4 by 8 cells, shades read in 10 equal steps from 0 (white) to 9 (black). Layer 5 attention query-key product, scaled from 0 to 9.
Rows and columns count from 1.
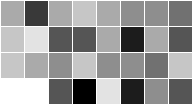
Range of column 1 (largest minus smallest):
3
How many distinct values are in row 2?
5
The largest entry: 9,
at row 4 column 4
